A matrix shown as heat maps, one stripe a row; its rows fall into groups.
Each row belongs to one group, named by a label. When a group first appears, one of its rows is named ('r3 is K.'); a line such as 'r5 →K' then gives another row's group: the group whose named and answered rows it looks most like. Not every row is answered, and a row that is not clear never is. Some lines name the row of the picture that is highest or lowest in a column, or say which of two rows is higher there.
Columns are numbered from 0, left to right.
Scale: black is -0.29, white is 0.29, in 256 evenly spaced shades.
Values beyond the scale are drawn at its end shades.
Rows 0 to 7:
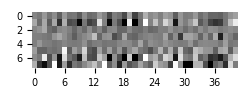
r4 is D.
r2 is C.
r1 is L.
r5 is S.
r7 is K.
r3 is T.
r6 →L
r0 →L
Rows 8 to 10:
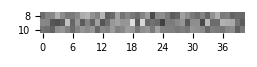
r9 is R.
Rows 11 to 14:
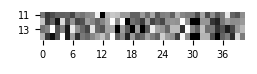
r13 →L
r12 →K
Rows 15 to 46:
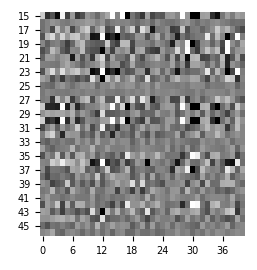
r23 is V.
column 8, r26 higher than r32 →Yes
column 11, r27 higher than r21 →No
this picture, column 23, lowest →20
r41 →D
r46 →C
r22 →T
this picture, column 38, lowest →36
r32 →C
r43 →D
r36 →V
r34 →S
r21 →T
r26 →D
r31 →V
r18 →V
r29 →V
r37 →S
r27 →R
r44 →V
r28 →K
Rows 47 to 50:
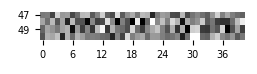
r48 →L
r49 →T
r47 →R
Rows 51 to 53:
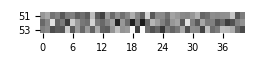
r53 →R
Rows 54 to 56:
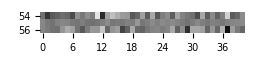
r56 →T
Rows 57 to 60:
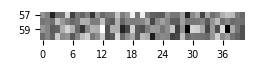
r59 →T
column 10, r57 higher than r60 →No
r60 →R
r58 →R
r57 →R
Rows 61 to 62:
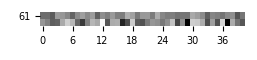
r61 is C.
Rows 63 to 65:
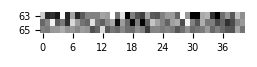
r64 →L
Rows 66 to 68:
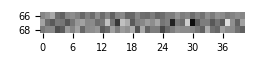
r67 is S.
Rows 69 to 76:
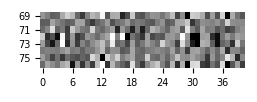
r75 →D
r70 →S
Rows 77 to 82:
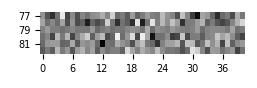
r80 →R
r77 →K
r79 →D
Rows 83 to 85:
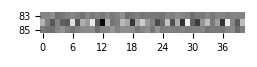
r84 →S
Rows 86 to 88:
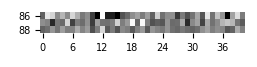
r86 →V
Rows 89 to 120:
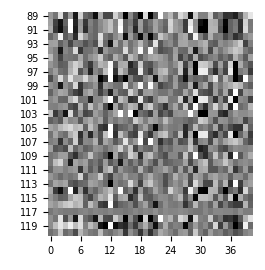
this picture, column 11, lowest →119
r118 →L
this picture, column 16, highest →103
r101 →T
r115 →T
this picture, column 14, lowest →110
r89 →L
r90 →K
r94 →R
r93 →D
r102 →S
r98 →V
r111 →T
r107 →R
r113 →S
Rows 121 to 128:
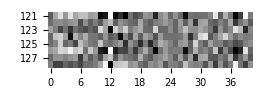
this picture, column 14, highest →128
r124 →C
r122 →T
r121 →V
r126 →V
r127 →T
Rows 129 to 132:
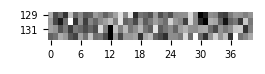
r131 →D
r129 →K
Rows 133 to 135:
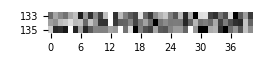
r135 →K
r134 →V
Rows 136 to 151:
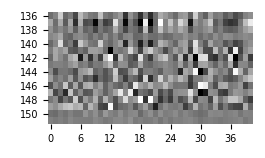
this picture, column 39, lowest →146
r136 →L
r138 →L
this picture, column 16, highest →147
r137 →L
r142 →T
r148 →R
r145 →L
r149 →V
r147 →K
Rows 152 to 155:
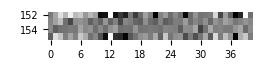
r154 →S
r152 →V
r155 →V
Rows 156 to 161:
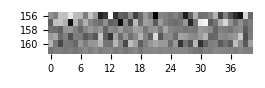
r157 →C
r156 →V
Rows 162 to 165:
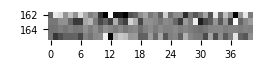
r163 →S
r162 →V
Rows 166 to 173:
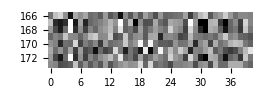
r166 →C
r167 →K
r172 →K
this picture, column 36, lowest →171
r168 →K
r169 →R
